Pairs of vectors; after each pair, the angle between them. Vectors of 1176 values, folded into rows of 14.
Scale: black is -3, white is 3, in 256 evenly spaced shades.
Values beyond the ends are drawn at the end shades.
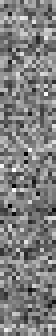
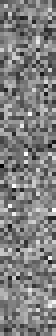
nearly opposite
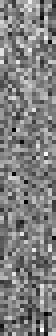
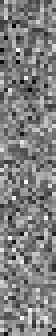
partly opposed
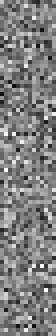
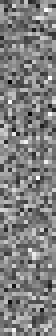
partly aligned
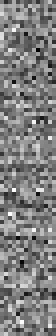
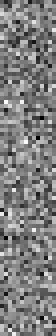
partly aligned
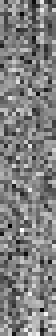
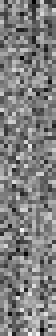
nearly parallel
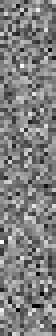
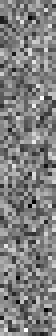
orthogonal
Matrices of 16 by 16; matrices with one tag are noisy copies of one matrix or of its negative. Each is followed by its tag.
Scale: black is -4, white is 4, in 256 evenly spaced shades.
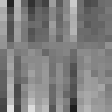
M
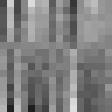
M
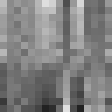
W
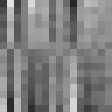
M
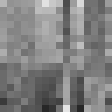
W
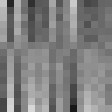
M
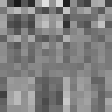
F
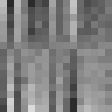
M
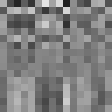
F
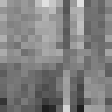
W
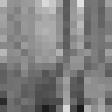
W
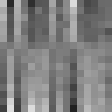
M
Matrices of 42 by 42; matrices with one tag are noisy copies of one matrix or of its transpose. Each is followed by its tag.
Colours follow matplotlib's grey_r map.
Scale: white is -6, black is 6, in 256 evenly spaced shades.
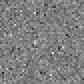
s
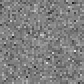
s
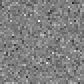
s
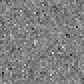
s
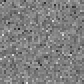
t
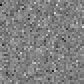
t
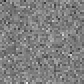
t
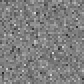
s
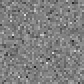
s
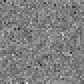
t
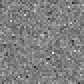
s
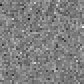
t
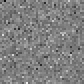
t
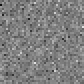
t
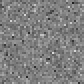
s
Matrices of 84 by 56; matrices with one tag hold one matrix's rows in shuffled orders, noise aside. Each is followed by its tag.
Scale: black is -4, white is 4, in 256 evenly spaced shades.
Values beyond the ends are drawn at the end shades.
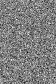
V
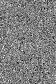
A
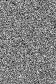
V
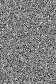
A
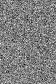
V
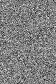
A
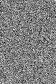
A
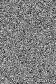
A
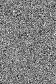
A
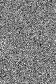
A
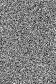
A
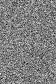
V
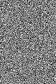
A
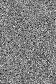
A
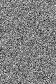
A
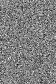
A
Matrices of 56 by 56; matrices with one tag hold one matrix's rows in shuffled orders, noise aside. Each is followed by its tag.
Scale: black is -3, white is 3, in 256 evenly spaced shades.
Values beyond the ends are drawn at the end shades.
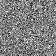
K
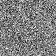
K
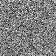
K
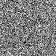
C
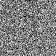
C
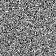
K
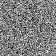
C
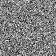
K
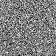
K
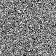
C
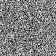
C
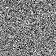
K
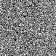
C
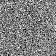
C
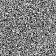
K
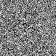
C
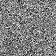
K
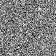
C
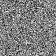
K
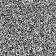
K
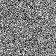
C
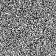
K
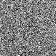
C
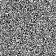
K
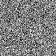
K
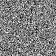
K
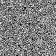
C
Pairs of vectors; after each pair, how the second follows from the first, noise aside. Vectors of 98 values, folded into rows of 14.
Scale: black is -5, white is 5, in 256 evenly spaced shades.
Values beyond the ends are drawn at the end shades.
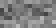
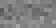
shrunk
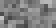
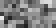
scaled up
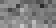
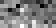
scaled up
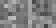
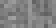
shrunk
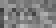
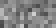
sign-scrambled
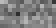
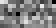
scaled up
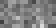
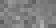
shrunk
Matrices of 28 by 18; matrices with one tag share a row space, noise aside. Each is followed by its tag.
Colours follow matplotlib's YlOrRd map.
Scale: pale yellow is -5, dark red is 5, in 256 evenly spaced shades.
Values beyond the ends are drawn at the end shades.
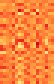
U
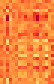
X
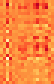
X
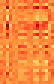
X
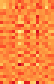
U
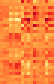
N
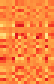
U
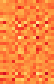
U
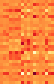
N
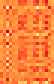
X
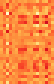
X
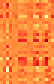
X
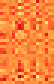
U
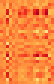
X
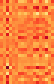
X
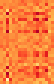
X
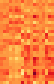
N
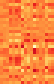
N
